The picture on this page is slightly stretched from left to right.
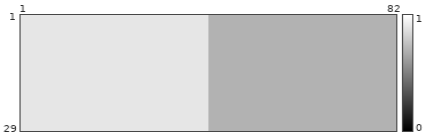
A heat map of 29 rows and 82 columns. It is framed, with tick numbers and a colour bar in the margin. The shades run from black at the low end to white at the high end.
The table splits into one row of 2 panels. Panel 1,1: very high, flat. Panel 1,2: high, flat.
